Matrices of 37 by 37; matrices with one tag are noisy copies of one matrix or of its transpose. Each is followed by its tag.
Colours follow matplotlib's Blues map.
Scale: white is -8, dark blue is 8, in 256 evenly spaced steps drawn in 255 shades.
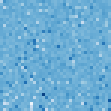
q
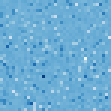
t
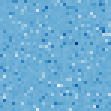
t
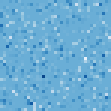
t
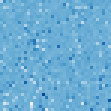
q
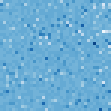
q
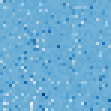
q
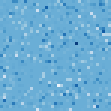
t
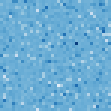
t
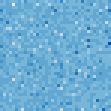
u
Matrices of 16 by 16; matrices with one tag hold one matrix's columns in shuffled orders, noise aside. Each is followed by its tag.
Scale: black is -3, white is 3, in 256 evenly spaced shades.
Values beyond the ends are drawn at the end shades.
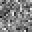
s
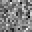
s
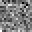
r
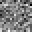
r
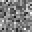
s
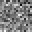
r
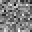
r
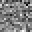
r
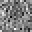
s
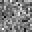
s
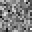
s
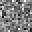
s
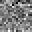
r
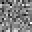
r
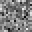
s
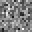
s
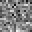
r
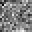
r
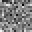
r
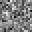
s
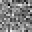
r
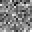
r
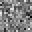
s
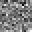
r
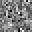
s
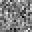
s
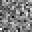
s
